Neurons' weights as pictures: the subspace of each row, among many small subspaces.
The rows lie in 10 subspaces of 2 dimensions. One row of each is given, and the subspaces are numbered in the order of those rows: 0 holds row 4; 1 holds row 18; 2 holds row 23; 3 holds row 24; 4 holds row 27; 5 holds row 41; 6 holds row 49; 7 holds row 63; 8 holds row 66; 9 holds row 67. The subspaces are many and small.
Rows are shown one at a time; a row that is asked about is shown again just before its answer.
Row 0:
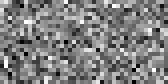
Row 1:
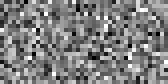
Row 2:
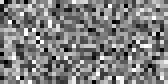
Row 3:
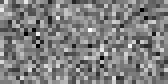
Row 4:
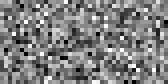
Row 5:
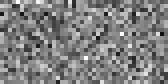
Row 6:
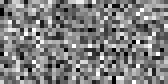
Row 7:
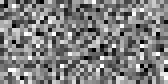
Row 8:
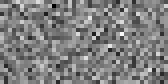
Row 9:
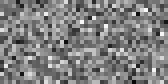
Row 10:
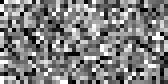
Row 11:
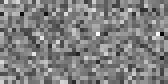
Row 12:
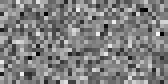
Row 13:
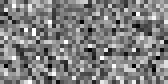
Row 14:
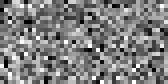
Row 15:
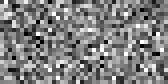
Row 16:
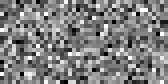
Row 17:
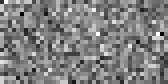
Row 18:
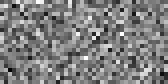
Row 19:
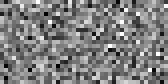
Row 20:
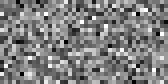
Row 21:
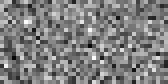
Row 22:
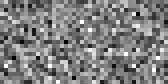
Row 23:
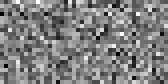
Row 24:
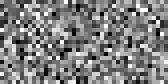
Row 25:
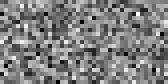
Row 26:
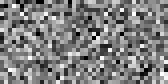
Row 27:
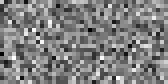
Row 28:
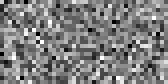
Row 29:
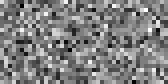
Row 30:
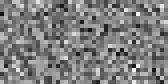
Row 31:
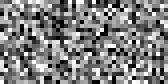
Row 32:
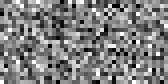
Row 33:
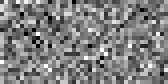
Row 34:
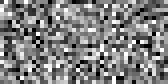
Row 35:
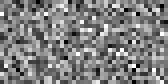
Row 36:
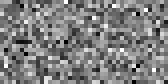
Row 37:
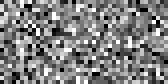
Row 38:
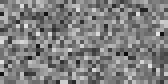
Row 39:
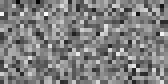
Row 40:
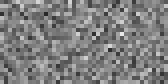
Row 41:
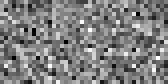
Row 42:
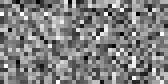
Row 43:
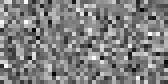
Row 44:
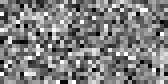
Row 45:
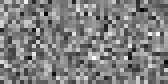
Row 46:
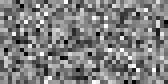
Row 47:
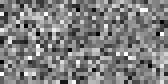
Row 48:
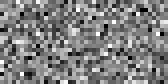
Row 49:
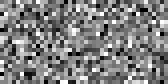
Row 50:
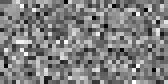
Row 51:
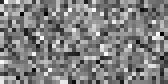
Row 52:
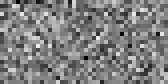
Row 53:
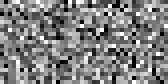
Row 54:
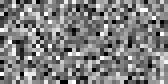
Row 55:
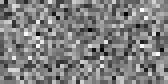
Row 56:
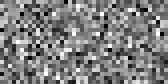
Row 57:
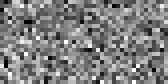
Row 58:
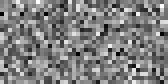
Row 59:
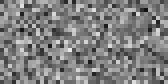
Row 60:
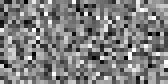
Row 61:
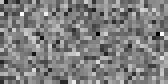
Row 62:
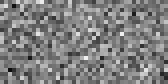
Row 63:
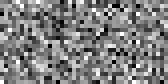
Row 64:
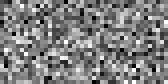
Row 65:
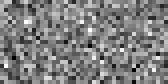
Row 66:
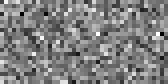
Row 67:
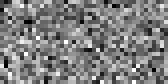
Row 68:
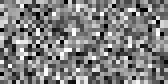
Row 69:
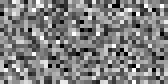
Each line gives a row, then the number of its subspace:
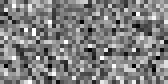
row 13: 5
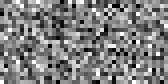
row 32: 7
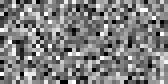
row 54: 6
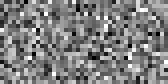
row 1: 0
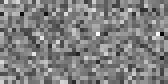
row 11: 8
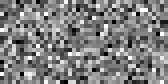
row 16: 6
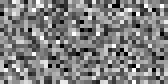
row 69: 8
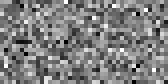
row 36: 3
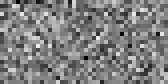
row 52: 2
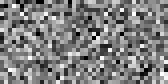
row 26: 1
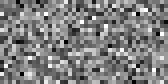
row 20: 6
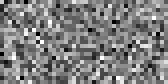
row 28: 4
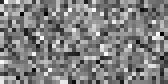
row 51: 8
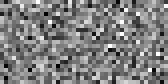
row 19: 1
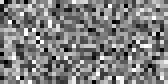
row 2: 4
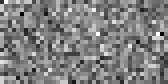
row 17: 8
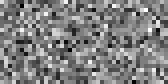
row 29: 9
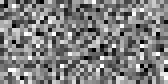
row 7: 1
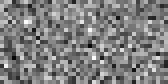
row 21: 3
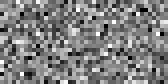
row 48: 6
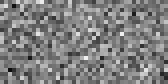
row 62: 1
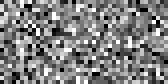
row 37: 9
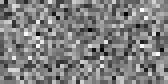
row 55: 2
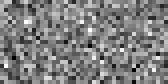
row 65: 3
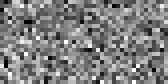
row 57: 9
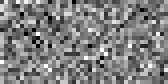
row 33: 7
